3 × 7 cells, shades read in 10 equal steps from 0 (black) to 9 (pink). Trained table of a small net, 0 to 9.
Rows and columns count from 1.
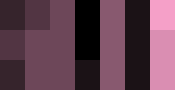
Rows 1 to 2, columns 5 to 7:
5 1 9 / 5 1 8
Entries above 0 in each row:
6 6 7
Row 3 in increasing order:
1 1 2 4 4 5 8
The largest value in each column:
3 4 4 1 5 1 9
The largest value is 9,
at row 1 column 7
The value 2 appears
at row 1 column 1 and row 3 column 1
